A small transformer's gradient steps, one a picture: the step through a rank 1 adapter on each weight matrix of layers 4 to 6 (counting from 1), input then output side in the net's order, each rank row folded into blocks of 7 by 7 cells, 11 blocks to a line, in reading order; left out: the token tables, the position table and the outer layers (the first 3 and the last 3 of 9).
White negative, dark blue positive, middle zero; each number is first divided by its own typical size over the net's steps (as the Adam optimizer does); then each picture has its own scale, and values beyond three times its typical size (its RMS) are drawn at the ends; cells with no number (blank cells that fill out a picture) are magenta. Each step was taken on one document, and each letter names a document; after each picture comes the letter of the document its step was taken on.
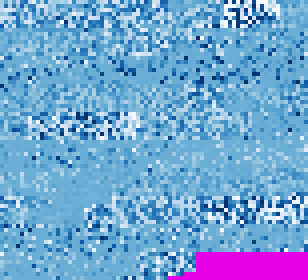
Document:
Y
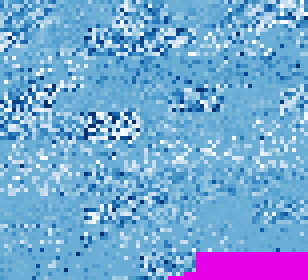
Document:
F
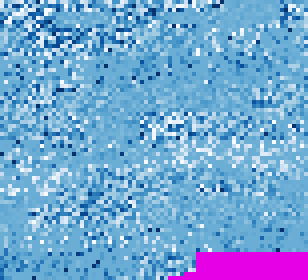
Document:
F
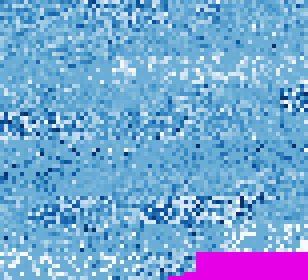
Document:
Y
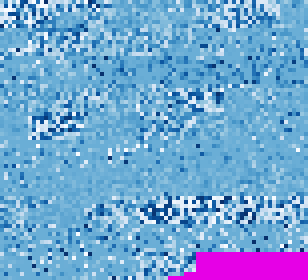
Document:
Y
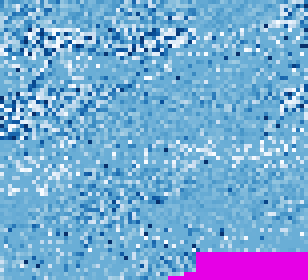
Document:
F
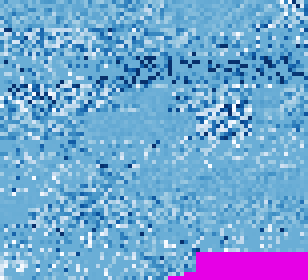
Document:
F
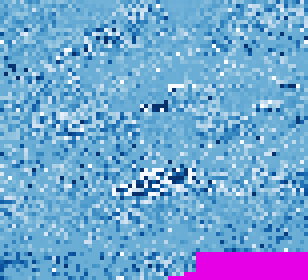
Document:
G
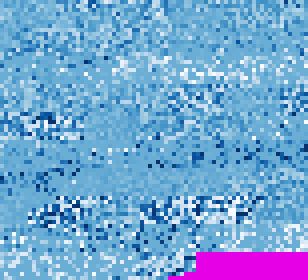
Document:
Y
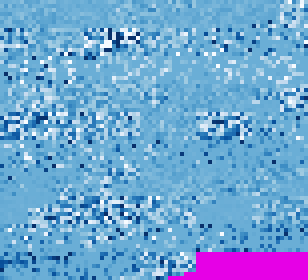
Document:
G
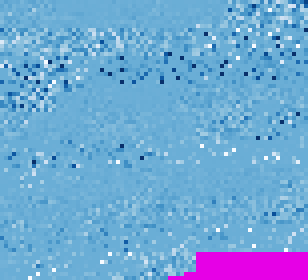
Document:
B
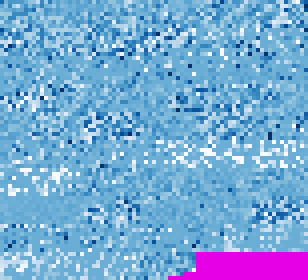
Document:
F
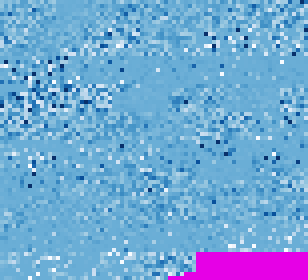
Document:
B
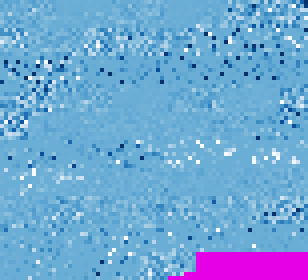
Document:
B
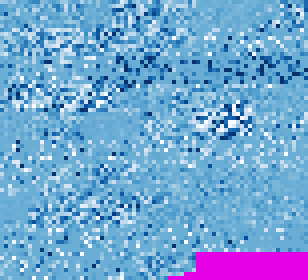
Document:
F
